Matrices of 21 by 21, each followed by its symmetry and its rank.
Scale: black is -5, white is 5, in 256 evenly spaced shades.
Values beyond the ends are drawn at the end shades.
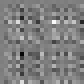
antisymmetric, rank two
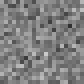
neither, full rank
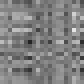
neither, rank two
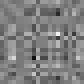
antisymmetric, rank two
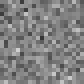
neither, full rank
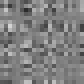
antisymmetric, rank two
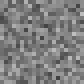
neither, full rank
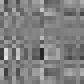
neither, rank two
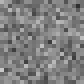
neither, full rank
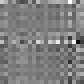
neither, rank two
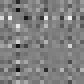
antisymmetric, rank two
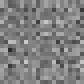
neither, rank three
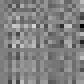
neither, rank two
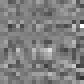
neither, rank three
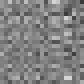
neither, rank three
